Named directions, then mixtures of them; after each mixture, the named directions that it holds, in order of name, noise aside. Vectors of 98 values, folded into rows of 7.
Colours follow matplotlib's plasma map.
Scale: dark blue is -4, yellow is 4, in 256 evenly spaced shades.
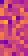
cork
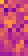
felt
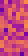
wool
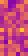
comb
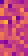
cork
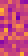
cork, wool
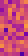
wool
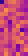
comb, cork, felt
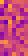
cork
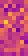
cork, felt, wool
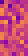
cork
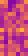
comb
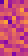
cork, wool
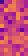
comb, felt, wool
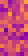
comb, felt, wool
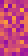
cork, felt, wool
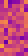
comb, cork, wool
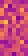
cork, felt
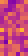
comb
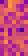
comb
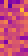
comb, cork, wool
